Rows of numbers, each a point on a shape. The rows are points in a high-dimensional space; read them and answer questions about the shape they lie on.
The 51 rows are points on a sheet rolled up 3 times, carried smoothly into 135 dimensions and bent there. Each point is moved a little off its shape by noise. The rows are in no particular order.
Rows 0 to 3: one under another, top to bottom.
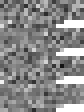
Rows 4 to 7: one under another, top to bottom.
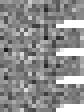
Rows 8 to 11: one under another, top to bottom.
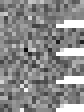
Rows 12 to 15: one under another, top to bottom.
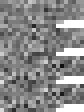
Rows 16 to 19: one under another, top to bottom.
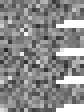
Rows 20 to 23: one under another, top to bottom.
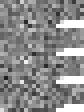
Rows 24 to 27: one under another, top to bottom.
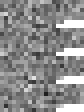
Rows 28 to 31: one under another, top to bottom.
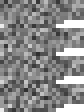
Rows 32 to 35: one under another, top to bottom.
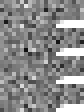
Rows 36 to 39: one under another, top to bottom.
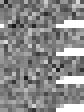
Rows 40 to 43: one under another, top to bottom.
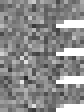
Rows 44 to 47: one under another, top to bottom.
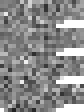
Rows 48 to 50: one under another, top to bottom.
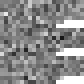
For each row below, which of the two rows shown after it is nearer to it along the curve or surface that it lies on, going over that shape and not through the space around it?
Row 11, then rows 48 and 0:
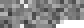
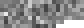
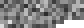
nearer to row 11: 48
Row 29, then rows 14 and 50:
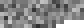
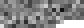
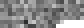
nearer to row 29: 50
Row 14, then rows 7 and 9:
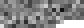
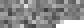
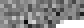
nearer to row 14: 9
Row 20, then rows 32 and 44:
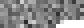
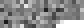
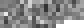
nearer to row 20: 32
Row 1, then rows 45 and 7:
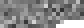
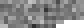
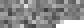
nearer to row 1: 7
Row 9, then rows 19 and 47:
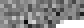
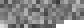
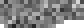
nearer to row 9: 47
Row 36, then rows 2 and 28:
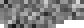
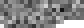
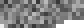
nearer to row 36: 2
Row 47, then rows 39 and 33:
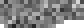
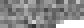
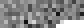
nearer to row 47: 33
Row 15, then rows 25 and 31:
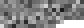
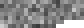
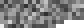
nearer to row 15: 31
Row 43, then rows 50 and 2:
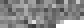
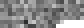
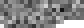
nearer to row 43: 50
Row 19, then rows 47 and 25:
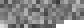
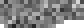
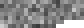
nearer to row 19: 25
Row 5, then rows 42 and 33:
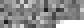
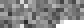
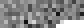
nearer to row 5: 42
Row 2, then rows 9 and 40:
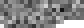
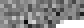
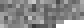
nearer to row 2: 9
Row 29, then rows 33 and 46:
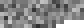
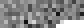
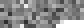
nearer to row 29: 46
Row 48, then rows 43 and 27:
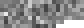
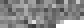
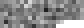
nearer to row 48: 27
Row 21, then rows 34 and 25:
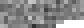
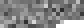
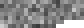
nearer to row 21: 25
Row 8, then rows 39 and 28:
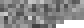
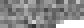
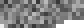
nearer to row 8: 39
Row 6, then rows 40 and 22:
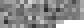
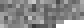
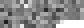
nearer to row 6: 40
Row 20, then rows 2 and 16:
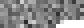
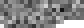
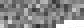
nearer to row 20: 2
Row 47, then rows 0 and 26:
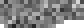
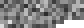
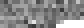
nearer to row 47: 0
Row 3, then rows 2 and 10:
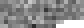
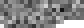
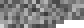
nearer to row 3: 10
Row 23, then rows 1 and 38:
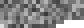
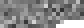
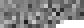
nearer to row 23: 1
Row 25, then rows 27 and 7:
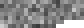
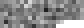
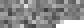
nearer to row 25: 27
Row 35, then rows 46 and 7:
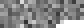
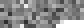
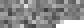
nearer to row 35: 46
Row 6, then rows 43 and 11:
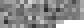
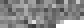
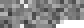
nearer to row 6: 43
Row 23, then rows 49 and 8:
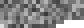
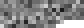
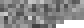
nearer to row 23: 8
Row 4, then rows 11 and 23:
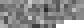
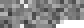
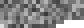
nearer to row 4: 23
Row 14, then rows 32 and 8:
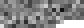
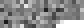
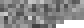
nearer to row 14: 32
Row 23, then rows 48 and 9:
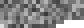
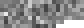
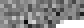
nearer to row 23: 48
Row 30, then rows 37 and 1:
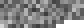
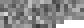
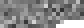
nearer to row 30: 37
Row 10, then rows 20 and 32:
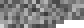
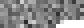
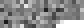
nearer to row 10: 32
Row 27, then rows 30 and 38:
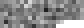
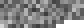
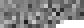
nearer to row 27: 30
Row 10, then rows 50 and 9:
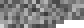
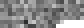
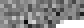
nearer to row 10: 50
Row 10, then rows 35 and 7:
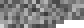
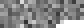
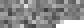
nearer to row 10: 7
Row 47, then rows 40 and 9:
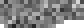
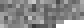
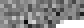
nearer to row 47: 9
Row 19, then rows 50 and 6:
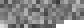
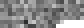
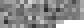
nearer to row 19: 6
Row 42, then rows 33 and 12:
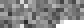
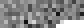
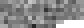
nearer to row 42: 33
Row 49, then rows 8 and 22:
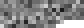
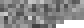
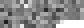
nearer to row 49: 22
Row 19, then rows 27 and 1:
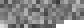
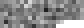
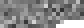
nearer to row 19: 27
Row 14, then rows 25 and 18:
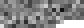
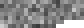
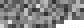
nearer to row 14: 18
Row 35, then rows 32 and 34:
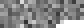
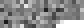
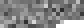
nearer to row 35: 32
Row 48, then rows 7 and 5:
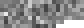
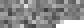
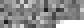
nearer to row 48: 5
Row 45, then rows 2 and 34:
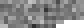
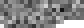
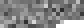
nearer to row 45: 34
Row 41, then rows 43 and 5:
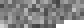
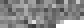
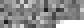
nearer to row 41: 43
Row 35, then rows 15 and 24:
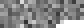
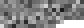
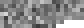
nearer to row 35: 15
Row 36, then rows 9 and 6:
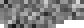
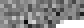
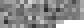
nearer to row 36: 9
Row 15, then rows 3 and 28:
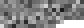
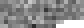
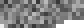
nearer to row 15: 28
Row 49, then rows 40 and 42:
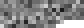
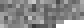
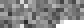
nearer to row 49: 42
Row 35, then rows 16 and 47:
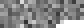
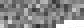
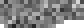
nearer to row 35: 47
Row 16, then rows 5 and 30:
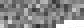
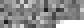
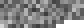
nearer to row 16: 30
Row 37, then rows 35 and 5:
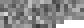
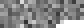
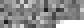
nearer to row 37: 5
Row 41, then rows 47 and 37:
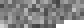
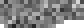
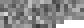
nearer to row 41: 37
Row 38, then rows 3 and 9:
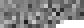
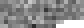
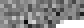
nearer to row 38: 9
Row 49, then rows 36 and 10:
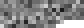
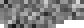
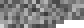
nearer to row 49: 36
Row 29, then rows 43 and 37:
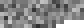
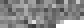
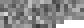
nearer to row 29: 37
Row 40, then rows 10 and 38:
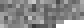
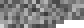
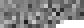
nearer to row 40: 10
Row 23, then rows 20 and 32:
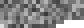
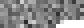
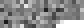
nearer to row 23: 32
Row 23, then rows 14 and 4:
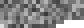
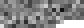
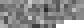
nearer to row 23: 4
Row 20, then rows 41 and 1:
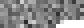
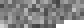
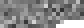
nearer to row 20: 1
